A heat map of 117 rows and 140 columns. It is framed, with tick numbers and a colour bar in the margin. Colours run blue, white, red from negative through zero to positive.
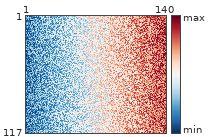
Grain: fine. Odd rows or columns: none. Slope: up to the right. Stripes: none.
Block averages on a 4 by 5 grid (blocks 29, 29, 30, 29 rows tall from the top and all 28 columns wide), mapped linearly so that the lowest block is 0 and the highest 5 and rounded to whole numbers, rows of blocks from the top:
0 1 3 4 5 | 0 1 3 4 5 | 0 1 2 4 5 | 0 1 2 4 5
